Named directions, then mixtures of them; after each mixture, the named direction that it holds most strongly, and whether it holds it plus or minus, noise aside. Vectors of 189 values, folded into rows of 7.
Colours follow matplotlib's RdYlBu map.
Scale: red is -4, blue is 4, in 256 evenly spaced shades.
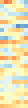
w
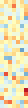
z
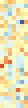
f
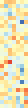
f, plus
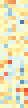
f, plus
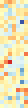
f, plus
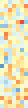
f, minus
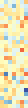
z, minus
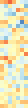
w, plus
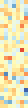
z, minus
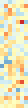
f, minus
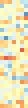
w, plus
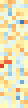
f, plus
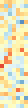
f, plus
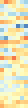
w, plus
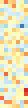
z, plus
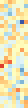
f, plus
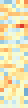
w, minus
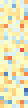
z, minus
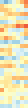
w, minus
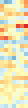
w, minus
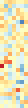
f, plus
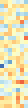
f, minus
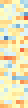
w, plus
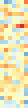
w, minus
